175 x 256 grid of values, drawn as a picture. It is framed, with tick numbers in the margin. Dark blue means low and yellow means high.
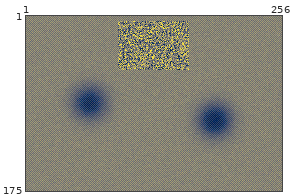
Odd patch: rougher, in the top middle. Dips: two. Slope: none. Roughest part: top middle.
